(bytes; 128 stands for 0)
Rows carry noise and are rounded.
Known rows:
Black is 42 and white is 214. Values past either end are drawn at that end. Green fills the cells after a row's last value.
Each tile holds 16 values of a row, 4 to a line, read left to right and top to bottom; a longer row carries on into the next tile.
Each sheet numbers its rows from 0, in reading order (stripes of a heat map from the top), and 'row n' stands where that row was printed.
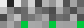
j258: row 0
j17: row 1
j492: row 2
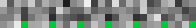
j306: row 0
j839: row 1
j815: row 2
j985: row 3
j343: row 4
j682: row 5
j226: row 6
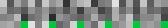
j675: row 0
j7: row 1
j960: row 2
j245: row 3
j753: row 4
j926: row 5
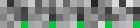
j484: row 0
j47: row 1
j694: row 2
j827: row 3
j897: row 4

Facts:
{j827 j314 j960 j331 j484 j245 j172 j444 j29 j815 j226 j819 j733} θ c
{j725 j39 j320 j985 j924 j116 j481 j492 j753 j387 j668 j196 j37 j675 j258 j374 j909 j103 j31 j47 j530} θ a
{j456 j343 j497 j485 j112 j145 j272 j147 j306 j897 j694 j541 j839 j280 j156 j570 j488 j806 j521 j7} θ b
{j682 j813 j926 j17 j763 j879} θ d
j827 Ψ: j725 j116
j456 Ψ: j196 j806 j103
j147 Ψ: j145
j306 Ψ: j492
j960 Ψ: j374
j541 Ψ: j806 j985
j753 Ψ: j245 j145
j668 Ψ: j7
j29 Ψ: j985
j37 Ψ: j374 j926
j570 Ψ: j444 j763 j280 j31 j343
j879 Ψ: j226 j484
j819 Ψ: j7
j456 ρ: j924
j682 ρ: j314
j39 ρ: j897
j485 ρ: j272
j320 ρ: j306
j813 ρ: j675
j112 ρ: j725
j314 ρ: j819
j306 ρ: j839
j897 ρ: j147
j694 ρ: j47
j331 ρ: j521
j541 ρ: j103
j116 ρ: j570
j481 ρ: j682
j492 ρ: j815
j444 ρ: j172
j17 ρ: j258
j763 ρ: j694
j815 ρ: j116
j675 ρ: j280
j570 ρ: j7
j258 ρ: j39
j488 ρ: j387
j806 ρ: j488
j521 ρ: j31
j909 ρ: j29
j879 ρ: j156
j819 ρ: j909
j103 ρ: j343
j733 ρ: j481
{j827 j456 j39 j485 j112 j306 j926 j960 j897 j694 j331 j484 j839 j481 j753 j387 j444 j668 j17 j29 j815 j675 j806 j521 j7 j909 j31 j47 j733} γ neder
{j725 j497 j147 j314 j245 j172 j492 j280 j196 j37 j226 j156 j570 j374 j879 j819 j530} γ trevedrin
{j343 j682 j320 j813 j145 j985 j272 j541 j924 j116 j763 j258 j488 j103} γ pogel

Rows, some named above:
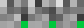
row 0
j675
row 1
j17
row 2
j924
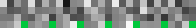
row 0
j879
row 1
j320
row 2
j29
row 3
j145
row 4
j147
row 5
j116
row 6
j245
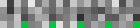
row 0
j668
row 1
j145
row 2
j7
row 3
j374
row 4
j103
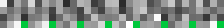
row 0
j541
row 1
j456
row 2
j733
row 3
j314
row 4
j819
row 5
j481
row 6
j37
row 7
j570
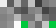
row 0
j147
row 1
j245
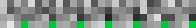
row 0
j909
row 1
j196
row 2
j675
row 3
j806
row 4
j839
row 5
j682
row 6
j488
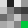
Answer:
j39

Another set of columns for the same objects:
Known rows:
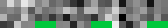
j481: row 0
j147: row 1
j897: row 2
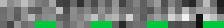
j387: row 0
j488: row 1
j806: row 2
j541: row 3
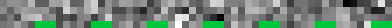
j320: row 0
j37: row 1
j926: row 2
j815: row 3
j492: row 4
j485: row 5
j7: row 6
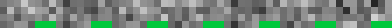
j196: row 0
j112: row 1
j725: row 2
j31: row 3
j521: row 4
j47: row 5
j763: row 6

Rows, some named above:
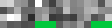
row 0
j29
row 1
j374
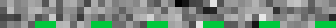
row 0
j374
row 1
j245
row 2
j103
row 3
j7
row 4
j985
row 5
j733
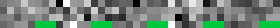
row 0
j196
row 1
j682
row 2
j145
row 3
j39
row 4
j306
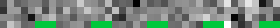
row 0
j879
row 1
j196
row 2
j145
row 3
j103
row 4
j39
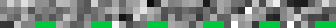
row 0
j909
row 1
j827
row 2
j258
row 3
j17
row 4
j116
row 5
j570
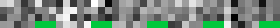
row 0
j960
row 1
j819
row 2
j245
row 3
j481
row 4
j897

